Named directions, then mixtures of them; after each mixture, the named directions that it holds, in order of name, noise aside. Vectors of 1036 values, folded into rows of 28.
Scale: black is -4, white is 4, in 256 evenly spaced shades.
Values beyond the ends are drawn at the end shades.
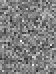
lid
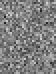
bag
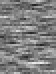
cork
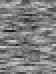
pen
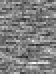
bag, cork, pen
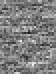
bag, cork, lid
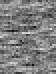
cork, lid, pen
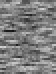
pen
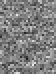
bag, cork, lid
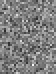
bag, lid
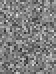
bag, lid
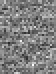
bag, cork, lid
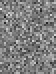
bag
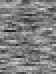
pen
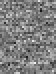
bag, cork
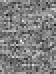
bag, lid, pen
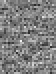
cork, lid
